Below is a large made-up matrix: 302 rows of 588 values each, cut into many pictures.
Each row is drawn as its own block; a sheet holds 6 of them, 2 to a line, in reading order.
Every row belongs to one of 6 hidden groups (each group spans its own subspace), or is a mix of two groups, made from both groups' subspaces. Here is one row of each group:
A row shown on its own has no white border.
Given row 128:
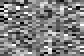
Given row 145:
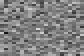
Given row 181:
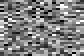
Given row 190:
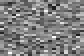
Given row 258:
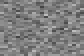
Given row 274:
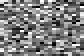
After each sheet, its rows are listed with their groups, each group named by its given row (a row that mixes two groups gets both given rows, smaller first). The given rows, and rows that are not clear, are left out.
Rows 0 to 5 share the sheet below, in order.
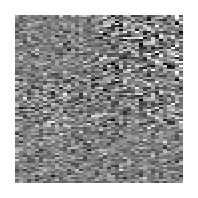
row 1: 145
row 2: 258
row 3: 145
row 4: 274
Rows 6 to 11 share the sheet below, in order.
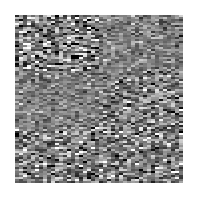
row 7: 181
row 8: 145
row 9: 128
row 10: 190
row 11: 274
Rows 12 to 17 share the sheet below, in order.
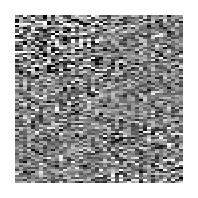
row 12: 258
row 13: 274
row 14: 128
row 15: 274
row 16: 128
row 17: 274
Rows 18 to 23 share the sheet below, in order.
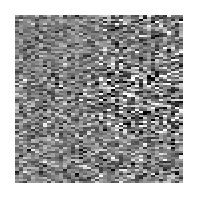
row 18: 128
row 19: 274
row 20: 258
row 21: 190
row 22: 128
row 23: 145
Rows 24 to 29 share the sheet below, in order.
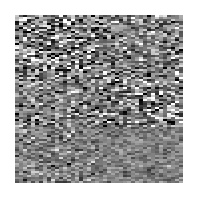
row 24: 190
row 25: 274
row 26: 274
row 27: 145
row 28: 190
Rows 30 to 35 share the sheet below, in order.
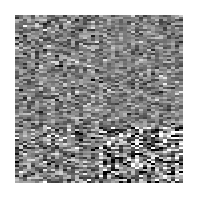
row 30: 190
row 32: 145
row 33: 181
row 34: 181
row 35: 181
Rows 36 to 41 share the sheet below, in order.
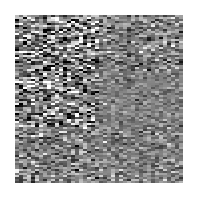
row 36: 258
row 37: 258
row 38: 181 and 274
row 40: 128 and 274
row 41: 274
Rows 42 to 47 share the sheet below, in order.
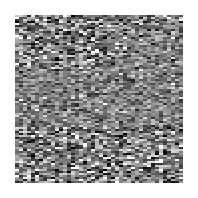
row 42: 274
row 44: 128
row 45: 145
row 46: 274
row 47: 128
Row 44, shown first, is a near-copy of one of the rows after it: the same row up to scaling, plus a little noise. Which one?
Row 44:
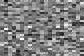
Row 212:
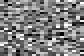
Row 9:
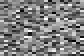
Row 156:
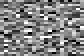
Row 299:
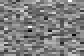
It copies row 212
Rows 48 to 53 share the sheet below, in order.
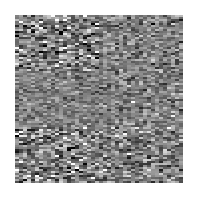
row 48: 128
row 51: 128 and 190
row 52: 274
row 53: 128
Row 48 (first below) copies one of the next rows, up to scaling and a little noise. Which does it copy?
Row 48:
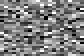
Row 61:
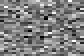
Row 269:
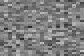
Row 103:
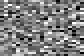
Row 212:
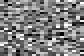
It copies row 61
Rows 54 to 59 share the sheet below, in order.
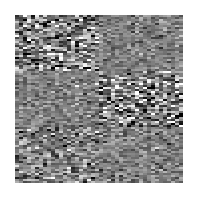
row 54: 190
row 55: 181
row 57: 258
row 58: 274
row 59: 274
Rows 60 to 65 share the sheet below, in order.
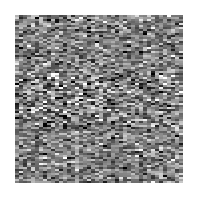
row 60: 145
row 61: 128
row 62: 258
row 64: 128
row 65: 145
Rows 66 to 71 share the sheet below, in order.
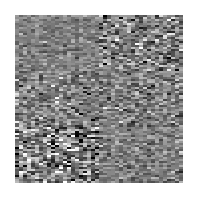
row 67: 145
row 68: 145 and 274
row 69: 258
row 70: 181
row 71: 258
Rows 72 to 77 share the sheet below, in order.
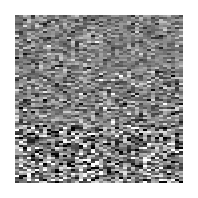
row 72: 190
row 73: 181
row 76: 274
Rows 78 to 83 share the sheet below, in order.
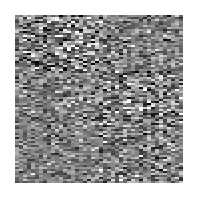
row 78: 258
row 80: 258
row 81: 128
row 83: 274
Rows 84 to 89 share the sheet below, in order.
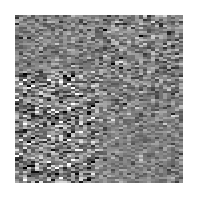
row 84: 274
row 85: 258 and 274
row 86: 190
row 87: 274
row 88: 190
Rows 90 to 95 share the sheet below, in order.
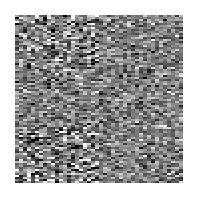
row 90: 181 and 274
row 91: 190
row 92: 181
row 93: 145 and 274
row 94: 274
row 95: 258
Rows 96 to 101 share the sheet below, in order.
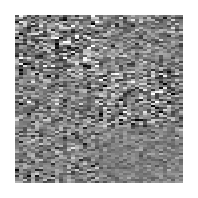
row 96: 145
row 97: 145
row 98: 145
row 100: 274
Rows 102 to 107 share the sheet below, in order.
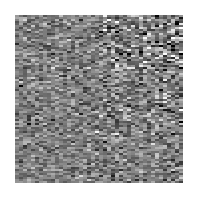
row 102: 190
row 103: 128
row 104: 274
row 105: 128
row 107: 274
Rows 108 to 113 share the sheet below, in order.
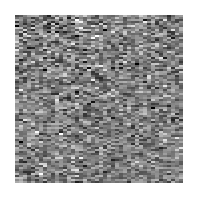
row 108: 181
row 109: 274
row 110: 145
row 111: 190
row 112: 128 and 274
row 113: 181
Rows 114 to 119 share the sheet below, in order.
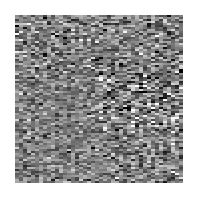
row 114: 258
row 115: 258 and 274
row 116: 274
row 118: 190
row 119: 128 and 145
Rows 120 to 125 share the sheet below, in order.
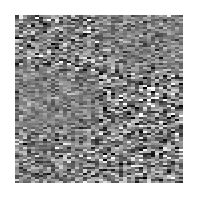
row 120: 145
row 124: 258
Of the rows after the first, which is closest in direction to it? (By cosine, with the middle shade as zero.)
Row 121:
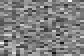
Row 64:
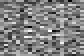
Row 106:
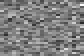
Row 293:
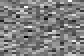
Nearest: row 293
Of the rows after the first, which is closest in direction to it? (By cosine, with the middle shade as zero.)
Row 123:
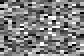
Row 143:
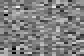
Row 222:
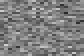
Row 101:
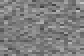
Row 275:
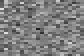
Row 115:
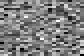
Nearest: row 143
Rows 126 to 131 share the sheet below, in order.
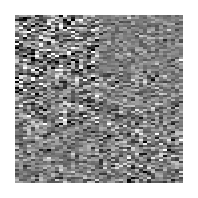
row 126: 190
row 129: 190
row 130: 190
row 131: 258
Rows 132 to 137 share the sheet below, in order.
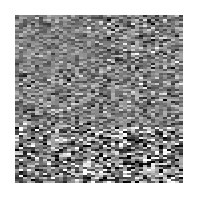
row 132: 145
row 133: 190
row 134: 190
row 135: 258
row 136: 145
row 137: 128
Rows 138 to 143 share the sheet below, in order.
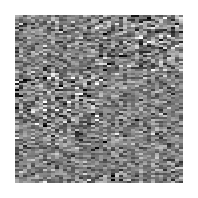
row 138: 258
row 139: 145
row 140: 258
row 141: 274
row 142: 181
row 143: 274
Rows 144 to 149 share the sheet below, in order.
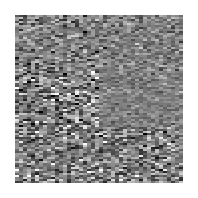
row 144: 274
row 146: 145
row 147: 181
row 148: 274
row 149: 274
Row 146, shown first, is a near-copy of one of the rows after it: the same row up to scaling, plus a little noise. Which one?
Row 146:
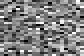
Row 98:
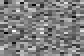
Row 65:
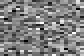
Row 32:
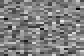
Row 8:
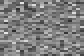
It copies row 65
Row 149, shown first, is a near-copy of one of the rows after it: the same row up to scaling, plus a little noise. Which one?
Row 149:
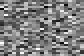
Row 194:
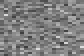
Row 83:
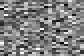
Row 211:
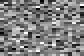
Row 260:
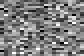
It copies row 83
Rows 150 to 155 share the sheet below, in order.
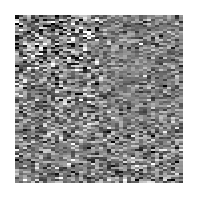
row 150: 274
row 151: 145 and 274
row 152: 258
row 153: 190
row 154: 190
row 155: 190
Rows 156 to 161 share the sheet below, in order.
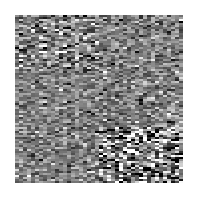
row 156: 128
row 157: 274
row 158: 128
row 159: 145
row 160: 274
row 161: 190
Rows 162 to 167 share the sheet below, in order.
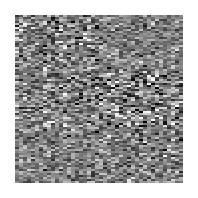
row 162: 258
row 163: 190
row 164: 258
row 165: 190
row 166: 181
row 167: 258
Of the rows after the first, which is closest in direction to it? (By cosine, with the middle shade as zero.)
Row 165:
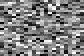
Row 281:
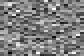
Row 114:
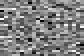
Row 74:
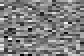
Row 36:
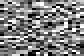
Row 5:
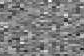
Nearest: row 281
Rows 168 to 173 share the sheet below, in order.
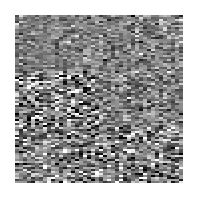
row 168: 145
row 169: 181
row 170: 274
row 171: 128
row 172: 258
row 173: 190
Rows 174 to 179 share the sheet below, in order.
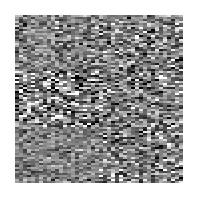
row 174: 258
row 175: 258
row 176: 181
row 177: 181
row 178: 190
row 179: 274
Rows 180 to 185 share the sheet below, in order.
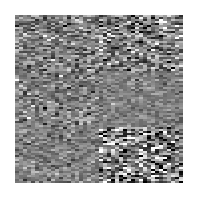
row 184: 190
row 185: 274
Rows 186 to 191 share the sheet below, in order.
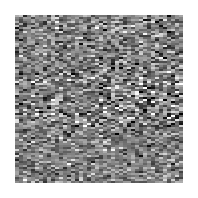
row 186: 258
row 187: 274
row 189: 258
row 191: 274
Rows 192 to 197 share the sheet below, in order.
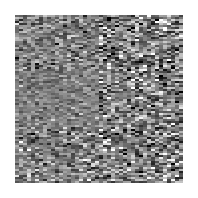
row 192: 274
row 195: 181
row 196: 274
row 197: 274
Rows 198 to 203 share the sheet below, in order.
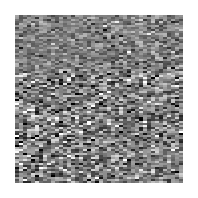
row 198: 145
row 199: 274
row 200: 190
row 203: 274
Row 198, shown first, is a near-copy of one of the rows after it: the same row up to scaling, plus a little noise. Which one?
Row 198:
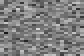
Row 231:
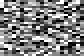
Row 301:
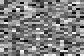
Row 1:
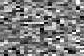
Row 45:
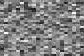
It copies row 301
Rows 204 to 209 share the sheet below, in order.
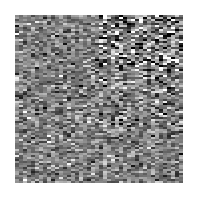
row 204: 258
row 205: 145
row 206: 190
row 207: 274
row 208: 190
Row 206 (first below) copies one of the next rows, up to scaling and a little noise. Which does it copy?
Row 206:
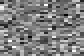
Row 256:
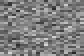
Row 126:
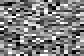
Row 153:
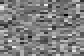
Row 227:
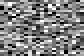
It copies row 153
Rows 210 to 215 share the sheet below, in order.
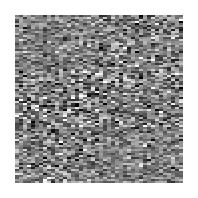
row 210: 258
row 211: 274
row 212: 128
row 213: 145
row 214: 258
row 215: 128
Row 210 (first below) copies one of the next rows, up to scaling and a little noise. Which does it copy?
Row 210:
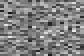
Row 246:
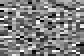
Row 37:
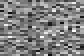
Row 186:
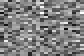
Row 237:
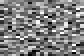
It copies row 37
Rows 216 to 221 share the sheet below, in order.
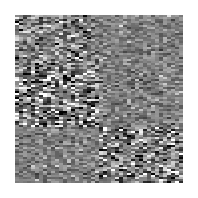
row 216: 274
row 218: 190
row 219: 181
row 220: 258
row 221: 145
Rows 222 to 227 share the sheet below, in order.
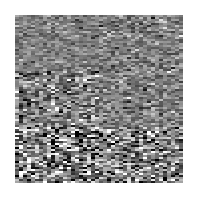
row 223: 181
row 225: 128
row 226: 181
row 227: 190
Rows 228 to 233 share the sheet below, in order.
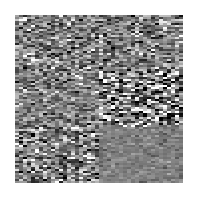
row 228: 190
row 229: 181
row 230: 181
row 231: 145
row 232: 128
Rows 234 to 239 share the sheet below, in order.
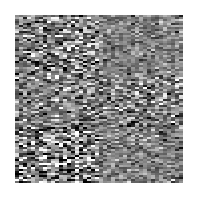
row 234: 258
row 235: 181
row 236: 145 and 274
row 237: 258
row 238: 128
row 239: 181
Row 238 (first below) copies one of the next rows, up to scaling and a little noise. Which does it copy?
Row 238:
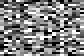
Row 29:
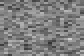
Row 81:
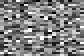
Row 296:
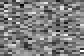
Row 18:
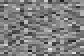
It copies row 81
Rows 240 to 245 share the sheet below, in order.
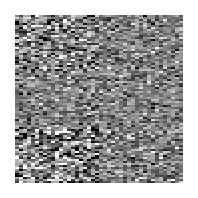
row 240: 190
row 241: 190
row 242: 274
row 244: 145
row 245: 190
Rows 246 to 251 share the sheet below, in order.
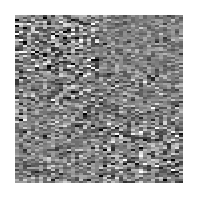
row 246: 258
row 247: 128
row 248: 145
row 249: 190
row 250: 190
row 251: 145 and 274
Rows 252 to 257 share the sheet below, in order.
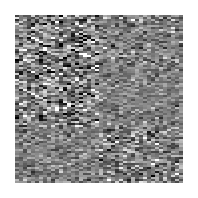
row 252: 128
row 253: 145
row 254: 128
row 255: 190
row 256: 190
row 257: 190
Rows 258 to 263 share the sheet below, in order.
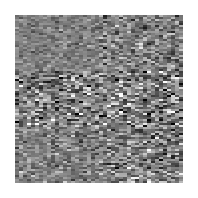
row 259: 145
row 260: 274
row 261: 128
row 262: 181
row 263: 258
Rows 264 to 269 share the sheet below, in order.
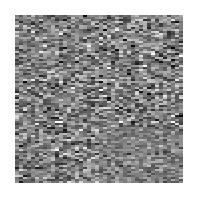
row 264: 128
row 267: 258
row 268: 145
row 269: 128
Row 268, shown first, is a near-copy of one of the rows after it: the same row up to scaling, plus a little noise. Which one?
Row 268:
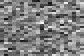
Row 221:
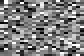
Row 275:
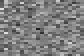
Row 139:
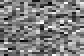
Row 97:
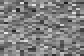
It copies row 139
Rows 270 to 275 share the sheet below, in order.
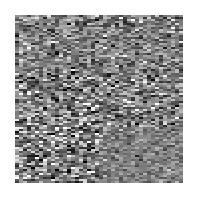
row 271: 145
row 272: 274
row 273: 190
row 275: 145
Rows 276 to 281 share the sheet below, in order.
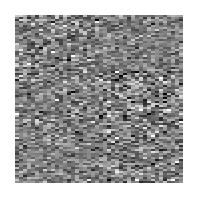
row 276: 274
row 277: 181
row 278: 274
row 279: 128
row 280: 181
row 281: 190
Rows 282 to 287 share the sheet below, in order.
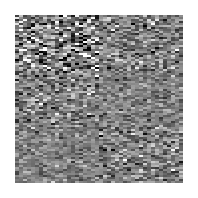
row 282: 128
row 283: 190
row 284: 274
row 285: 128 and 145
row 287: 274
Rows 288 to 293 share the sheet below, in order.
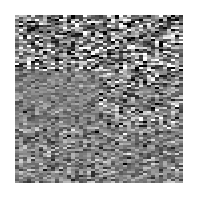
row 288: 274
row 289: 190
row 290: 190
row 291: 190
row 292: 181
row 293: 128
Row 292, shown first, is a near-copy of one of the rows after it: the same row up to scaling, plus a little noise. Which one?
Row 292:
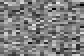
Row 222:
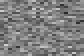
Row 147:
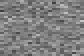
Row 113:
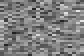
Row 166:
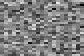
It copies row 166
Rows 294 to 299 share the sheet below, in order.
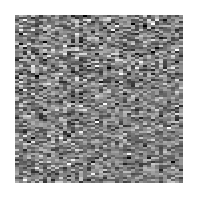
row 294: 128
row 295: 190
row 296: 128
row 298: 190
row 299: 128
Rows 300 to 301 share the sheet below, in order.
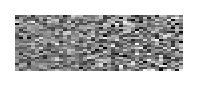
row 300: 274
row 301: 145
